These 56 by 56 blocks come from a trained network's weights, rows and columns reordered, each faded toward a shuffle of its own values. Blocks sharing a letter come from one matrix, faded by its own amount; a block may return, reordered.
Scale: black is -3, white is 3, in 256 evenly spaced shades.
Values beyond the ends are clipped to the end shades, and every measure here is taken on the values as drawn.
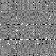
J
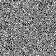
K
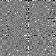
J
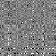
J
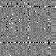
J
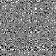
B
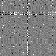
J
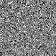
K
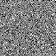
K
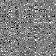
B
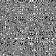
B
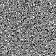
K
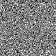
K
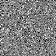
K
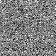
K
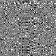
B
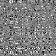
B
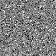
K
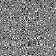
B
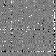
J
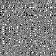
B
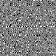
B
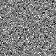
K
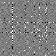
J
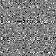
B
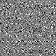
B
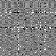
J
